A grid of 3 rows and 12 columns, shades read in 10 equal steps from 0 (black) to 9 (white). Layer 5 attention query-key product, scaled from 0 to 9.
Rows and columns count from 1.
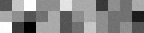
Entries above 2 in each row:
11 11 10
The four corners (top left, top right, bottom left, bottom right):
3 6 9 3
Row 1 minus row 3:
-6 5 9 -1 -1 5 2 -1 -3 1 -1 3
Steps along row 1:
up up down same up down same down up down up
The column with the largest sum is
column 8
